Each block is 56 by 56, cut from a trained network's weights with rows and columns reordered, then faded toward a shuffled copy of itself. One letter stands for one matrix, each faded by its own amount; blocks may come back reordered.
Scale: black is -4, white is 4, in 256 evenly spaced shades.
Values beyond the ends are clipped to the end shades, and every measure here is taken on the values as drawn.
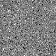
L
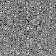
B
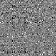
B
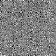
B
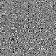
B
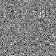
B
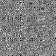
B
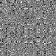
B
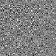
B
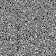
L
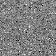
L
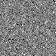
L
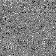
L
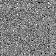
L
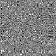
B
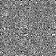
B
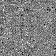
L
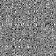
B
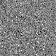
L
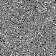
L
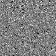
L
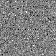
L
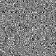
B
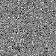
L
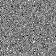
L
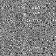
B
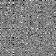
B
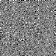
B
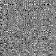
B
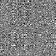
B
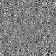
B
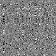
B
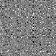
B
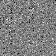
L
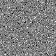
L
